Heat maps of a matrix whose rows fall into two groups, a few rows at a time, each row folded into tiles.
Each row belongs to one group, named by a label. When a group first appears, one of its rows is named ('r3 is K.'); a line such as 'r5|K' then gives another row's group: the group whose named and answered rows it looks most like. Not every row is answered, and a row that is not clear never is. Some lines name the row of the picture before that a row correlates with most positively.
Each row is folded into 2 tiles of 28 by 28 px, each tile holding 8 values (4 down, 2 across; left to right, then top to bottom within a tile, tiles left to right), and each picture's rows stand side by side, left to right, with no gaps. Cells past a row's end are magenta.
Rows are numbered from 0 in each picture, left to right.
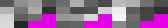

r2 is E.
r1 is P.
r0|E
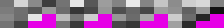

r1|P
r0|P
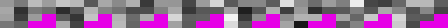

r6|P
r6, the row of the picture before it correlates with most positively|0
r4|E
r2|P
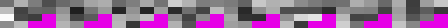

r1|E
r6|E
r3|P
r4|E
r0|E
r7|E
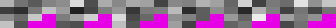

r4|P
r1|P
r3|E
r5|P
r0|P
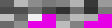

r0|P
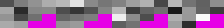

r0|E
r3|P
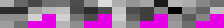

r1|E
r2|E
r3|P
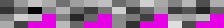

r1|E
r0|P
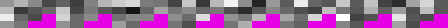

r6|E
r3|P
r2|P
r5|P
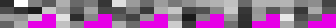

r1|E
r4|E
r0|P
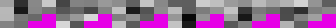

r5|P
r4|E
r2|E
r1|P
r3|E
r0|E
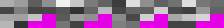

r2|P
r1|P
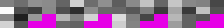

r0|E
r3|E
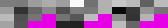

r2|P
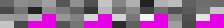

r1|P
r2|P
